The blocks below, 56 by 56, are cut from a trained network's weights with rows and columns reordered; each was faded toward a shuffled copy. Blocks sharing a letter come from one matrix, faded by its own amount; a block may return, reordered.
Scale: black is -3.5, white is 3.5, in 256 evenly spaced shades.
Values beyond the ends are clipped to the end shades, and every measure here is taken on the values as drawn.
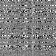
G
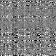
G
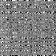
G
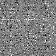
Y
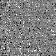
Y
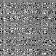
G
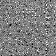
Y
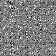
Y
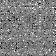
Y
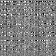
G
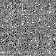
Y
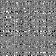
G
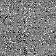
Y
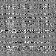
G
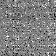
Y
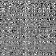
G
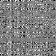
G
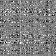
G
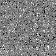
Y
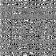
G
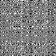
G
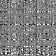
G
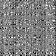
G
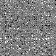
Y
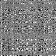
G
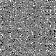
Y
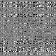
G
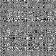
G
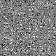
Y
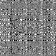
G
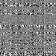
G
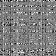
G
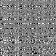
G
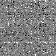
Y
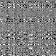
G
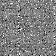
Y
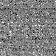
Y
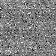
Y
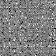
Y
